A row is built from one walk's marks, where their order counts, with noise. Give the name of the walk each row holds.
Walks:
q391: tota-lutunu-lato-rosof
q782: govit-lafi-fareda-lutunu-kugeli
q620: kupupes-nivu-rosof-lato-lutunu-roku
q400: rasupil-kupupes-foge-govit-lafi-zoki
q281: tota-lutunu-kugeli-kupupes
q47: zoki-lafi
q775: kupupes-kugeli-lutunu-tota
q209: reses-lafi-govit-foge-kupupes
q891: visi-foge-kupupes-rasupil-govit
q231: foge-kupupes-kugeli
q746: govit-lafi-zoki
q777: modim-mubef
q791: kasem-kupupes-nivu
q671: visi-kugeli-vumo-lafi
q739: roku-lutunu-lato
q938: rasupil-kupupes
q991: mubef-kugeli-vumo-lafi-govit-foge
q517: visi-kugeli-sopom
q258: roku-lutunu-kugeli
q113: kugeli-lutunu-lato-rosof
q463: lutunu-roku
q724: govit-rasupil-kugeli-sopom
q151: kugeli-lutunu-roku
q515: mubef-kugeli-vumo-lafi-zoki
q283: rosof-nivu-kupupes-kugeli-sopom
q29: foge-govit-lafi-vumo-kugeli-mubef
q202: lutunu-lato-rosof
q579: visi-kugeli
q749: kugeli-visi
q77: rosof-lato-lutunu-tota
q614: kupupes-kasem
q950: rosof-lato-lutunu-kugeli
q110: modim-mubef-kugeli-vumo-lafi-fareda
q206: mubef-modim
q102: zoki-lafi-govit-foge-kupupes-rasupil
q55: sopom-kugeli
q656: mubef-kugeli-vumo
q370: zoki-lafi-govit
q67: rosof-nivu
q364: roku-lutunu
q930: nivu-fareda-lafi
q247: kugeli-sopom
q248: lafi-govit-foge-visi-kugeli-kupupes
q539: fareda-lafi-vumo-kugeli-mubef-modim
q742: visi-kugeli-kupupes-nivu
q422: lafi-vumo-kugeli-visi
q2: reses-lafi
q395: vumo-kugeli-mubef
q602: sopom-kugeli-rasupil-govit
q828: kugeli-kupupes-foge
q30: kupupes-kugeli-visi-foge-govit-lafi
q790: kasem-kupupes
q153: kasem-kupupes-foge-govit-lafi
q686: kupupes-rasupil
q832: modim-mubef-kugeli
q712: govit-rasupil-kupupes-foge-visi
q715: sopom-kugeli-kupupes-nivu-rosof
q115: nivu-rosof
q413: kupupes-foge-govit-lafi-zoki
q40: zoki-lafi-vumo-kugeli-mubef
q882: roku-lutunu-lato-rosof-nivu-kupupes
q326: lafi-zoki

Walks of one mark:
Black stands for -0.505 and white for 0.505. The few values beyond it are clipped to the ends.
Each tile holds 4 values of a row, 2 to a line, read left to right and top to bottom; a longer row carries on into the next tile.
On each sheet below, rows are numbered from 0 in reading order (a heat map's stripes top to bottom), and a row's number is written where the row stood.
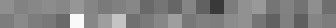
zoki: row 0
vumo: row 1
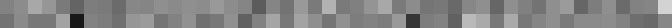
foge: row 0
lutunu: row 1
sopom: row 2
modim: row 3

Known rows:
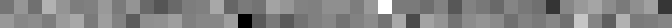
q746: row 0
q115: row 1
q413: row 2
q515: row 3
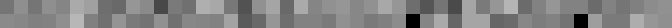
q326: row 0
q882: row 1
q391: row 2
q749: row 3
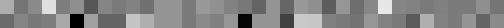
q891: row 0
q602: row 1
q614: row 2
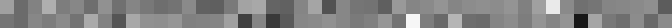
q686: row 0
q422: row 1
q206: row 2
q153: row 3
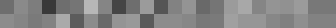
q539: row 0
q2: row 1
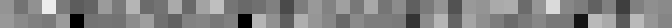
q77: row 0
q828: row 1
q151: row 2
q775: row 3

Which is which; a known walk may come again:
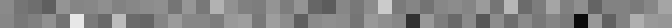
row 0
q206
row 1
q746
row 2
q791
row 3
q579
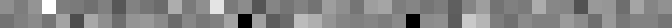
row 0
q413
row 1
q891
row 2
q55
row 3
q739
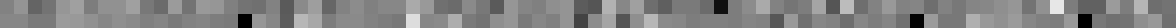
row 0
q2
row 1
q247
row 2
q47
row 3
q724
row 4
q395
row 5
q749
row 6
q77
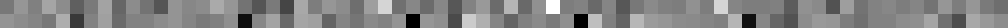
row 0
q782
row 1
q391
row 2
q715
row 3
q30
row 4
q248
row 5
q938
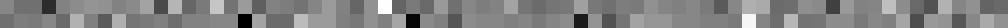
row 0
q656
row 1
q742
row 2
q620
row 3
q671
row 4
q40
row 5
q712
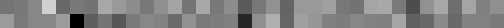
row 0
q67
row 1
q151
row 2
q882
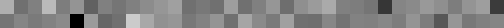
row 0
q517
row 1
q832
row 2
q991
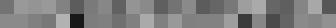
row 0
q29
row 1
q422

